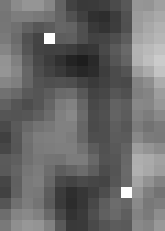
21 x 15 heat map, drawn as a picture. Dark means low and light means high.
There are two isolated cells, each far higher than the cells round it. There are no regular stripes. A vertical seam about 80% of the way across splits the table, and the right part is higher. The ninth with the lowest average is the top middle.
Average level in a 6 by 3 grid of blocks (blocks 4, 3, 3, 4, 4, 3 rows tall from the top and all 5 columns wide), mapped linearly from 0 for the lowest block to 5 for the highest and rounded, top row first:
4 1 4
3 0 5
2 2 4
3 3 3
3 2 5
4 1 4
